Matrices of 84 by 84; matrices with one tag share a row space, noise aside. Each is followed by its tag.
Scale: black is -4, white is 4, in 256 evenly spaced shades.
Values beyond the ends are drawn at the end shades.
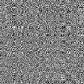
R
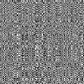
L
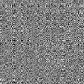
R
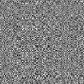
L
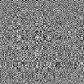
L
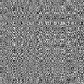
R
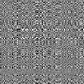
L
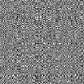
L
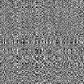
L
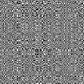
L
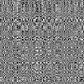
L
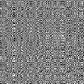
R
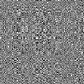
L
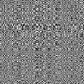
L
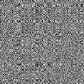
L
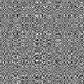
L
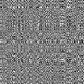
R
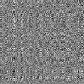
R
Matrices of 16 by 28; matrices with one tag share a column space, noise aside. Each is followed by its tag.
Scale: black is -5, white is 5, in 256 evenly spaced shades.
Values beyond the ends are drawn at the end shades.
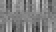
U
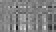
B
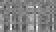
B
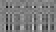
B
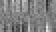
U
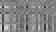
B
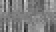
U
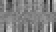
U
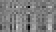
B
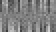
U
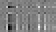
B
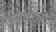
U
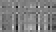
B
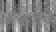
U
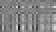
B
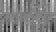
U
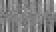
U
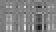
B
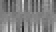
U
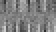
U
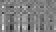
B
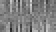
U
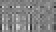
B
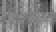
U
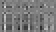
B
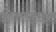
U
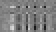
B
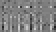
B
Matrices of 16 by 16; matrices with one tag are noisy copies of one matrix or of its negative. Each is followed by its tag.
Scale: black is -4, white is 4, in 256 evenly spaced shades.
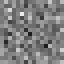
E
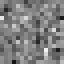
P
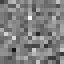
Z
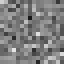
Z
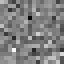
Z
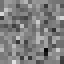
P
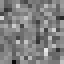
P
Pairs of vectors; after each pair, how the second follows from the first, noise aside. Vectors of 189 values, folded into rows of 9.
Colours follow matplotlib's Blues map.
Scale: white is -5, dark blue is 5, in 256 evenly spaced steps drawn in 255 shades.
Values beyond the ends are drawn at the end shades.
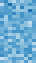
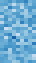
wrapped around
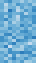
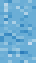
partly zeroed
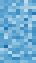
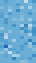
partly zeroed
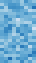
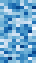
scaled up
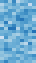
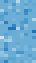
partly zeroed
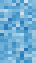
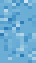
partly zeroed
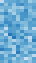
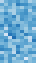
copied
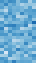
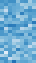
copied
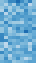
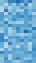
copied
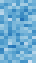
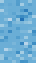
partly zeroed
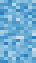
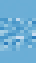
partly zeroed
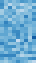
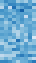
negated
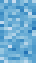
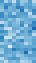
copied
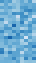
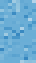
partly zeroed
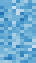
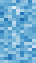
copied
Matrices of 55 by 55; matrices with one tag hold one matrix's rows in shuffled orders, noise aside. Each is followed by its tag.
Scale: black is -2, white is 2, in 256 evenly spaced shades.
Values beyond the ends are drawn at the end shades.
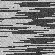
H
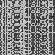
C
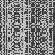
C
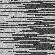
H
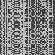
C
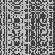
C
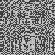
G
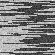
H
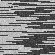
H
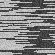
H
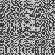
G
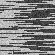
H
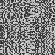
G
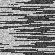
H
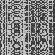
C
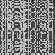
C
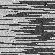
H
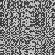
G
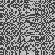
G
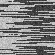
H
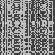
C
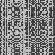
C
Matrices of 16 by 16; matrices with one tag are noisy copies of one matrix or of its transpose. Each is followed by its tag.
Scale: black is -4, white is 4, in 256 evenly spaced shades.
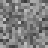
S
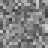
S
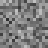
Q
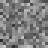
S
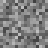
Q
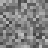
Q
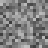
Q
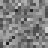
S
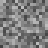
Q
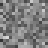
S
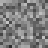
Q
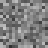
S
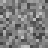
Q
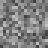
Q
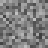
Q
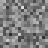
Q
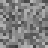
S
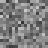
S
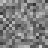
Q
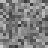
S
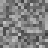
Q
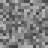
S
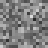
S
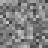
Q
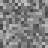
S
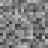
Q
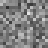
Q
